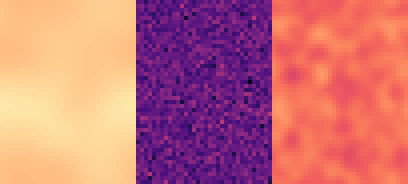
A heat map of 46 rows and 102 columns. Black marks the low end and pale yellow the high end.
The table splits into one row of 3 panels. Panel 1,1: very high, smooth, faint in contrast. Panel 1,2: low, fine-grained. Panel 1,3: high, blotchy, faint in contrast.
